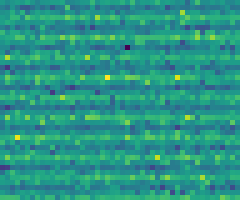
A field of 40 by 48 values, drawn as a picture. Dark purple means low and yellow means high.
Slope: none. Seam: none. Histogram: bell-shaped. Stripes: horizontal, repeating 10 times. Average level on the scale: 50%.
